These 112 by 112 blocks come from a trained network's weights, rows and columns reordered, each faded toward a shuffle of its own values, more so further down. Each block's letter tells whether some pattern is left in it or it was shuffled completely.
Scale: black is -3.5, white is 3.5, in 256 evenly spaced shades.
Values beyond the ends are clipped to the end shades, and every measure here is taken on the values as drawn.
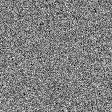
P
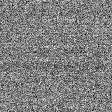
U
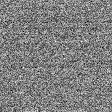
U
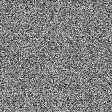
U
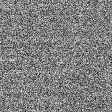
U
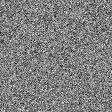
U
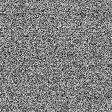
U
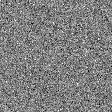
P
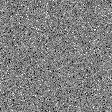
P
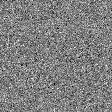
U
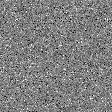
P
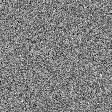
P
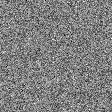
P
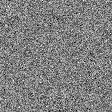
P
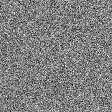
P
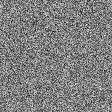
P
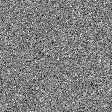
P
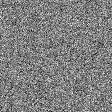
P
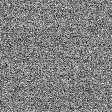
U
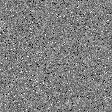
U
